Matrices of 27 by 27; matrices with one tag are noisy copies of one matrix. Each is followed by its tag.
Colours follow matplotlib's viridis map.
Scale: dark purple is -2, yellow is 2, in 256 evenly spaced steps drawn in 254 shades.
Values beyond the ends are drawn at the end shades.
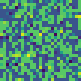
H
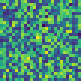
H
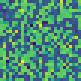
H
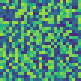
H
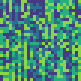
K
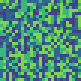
H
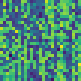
K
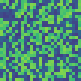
H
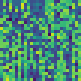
K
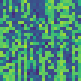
K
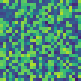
H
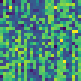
K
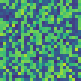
H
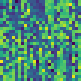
K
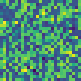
H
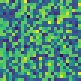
H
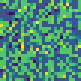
H
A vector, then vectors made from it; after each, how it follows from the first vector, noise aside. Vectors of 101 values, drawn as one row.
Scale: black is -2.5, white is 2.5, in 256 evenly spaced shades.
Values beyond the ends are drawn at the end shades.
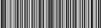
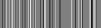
partly zeroed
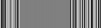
partly zeroed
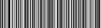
reversed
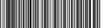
negated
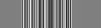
partly zeroed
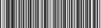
negated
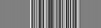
partly zeroed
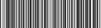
negated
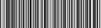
negated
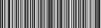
reversed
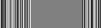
partly zeroed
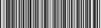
negated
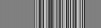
partly zeroed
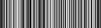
sign-scrambled
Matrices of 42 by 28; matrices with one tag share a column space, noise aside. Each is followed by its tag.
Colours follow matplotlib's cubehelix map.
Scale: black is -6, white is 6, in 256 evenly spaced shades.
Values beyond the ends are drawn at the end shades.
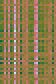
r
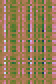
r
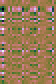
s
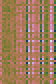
r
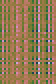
r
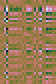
s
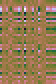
s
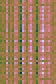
r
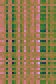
r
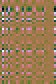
s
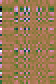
s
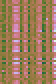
r
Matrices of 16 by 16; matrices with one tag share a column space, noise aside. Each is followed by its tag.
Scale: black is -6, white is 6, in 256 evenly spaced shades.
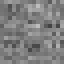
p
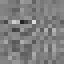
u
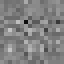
u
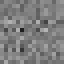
u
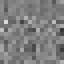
u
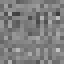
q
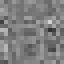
u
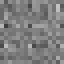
p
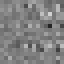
p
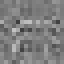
u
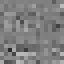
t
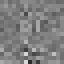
t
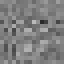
u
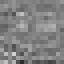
t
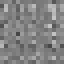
p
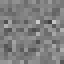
u
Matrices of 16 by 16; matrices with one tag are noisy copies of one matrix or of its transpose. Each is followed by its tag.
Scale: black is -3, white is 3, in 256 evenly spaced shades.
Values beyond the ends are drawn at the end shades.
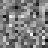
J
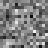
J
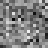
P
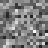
J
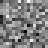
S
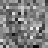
P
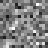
J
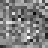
P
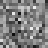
P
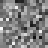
S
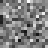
S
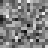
S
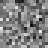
S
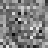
P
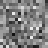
P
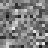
J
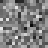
S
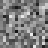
J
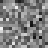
S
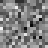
S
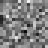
S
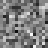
J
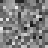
S
